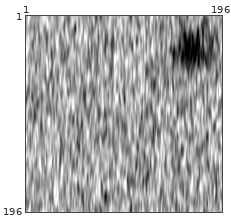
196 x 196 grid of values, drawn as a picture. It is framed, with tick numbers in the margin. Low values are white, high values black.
Bumps: one, in the top right. Average level on the scale: 40%. Grain: streaks running down. Ninth with the highest average: top right.
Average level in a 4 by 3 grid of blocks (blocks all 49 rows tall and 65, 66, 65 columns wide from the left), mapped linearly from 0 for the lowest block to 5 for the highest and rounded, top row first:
005 / 101 / 010 / 011
